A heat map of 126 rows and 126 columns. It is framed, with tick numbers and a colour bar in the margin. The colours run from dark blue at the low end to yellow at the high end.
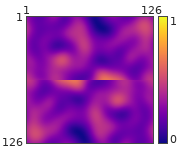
Symmetry: a half turn. Roughest part: centre. Average level on the scale: 30%. Slope: none.
